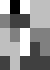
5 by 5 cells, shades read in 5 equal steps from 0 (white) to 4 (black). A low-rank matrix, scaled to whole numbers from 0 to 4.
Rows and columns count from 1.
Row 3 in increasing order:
0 1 2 2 2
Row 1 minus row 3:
-1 2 0 -1 -1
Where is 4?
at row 1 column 2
